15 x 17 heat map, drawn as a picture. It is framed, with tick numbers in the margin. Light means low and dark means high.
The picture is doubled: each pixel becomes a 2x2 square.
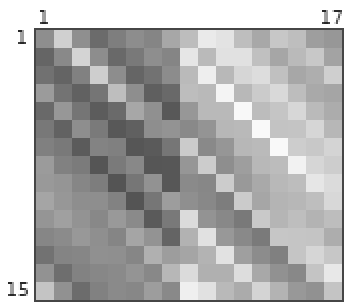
The ninth with the lowest average is the middle right. Overall the values sit about 40% of the way up the scale. Streaks slant down to the right. A vertical seam about 50% of the way across splits the table, and the left part is higher. The bottom left is the calmest part.
